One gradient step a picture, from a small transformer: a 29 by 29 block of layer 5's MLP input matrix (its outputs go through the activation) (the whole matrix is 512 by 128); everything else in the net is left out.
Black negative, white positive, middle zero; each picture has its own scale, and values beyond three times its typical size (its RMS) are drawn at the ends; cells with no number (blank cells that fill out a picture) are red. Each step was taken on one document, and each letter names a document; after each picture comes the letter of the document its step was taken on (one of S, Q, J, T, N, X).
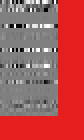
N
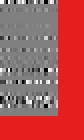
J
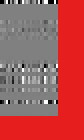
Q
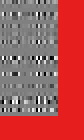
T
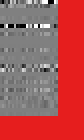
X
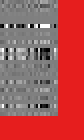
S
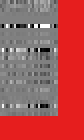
S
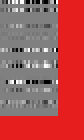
N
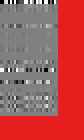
J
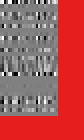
T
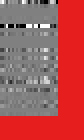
X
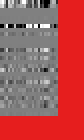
X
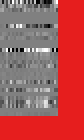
N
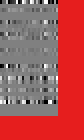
Q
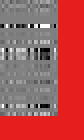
S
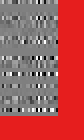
T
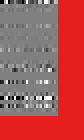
J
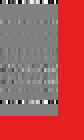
Q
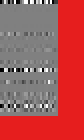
J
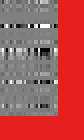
S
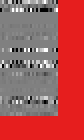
N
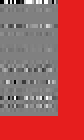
J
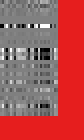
S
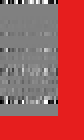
Q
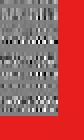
T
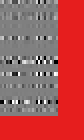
T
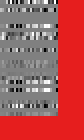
N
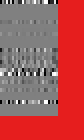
Q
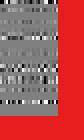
Q
